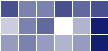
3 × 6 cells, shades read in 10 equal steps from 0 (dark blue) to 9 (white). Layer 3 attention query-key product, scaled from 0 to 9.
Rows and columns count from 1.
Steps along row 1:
up same down up down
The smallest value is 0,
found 2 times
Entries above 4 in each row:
0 3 4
